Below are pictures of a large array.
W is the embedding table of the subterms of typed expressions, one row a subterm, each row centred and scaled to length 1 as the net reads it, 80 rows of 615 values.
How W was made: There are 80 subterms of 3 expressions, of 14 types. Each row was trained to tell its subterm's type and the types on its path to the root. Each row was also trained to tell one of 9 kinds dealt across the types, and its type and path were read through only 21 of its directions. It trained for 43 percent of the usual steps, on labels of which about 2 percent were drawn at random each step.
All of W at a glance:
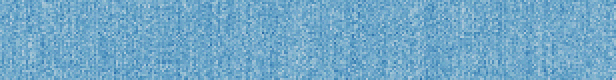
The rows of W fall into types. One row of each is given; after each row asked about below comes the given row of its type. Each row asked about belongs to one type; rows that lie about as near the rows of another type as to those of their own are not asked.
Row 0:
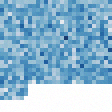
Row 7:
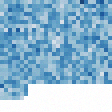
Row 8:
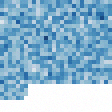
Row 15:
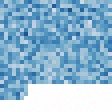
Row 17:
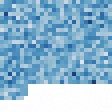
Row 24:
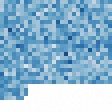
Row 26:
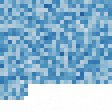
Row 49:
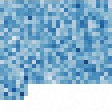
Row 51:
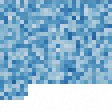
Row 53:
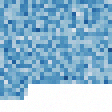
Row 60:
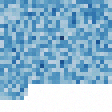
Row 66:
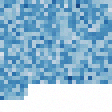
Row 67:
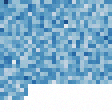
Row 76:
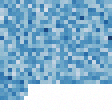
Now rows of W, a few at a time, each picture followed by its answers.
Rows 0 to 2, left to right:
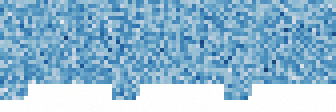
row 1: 17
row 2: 8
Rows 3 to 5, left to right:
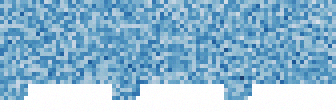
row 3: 26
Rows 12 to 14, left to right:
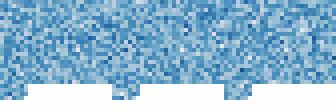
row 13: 66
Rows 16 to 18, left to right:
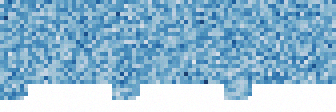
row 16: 51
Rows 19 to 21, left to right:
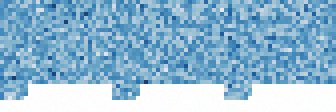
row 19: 67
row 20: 76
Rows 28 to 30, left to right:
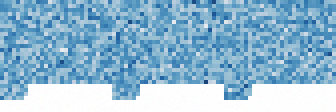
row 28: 17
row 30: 8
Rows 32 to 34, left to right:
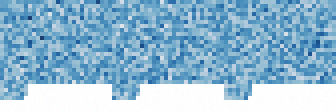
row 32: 49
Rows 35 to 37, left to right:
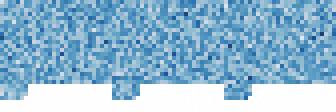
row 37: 76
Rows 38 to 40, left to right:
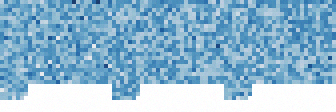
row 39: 24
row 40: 60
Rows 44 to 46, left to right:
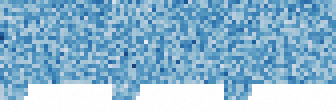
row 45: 66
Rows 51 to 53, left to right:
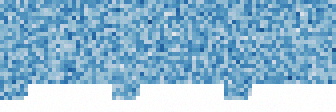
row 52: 53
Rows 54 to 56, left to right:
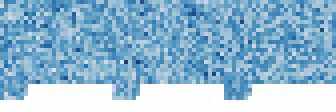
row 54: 24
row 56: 76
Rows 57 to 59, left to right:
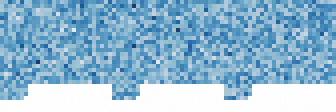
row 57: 60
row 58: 51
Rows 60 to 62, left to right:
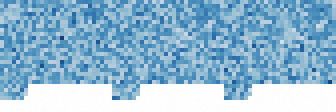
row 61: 66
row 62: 66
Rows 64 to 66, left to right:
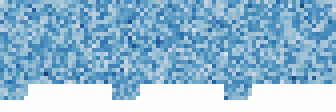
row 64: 49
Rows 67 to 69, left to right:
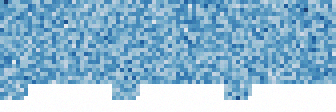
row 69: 49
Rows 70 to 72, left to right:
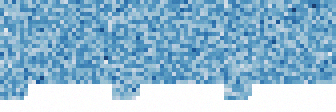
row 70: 53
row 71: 53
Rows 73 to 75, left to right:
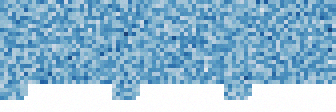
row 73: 8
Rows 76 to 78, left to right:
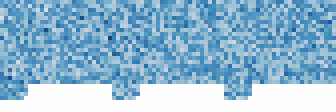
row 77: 15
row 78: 15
